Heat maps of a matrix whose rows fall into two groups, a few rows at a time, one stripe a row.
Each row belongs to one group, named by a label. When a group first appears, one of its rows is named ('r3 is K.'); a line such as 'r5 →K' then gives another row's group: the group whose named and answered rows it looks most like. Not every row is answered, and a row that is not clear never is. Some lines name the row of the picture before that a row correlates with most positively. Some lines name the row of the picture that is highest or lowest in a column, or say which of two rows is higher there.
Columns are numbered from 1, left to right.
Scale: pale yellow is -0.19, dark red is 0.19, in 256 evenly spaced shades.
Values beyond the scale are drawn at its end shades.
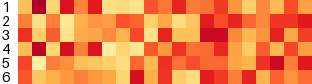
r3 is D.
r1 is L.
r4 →L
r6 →D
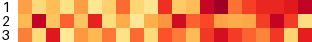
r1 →D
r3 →D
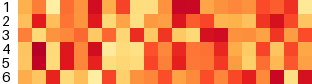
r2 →L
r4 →L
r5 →L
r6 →D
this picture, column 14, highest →3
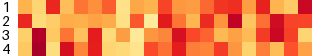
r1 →D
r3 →L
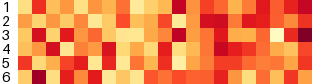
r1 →L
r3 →L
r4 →D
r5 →D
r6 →L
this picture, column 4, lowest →4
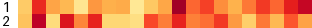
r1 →L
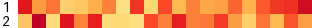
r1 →D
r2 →L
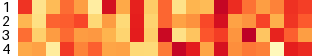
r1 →D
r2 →D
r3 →D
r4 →L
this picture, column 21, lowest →3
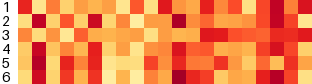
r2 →L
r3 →D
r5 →L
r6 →L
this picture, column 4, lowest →3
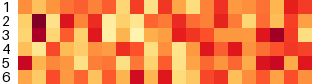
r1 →D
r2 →L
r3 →L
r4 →D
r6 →D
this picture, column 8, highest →4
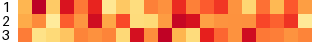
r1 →L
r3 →D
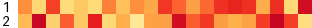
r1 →D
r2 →L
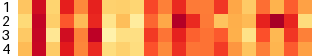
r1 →L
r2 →L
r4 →L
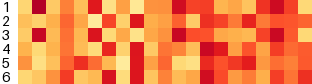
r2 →D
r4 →D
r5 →D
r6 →D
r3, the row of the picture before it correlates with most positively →2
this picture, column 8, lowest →5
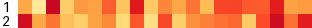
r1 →D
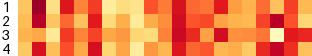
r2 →L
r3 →L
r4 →L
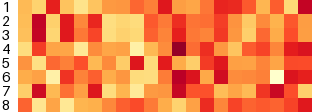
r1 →D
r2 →L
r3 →L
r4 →L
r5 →D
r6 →L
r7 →L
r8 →D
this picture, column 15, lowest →7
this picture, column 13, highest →6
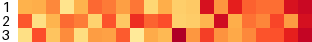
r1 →D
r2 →D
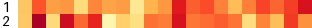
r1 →L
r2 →L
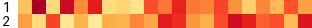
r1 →L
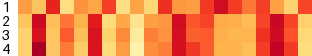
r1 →D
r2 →L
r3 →L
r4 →L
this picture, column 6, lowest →1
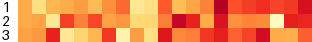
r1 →D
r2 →L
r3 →D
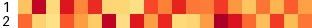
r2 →D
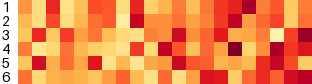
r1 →D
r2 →D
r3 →L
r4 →D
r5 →L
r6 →D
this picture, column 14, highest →6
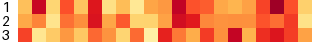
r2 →L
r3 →D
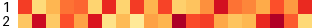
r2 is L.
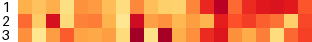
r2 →D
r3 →D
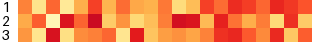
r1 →D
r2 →L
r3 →D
